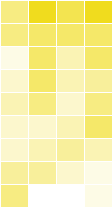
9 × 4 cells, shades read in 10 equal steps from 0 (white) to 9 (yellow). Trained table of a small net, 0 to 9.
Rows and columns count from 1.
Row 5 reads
3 5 2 5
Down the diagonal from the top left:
5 6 3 4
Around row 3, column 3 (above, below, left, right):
6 3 6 6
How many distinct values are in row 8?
3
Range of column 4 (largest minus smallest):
8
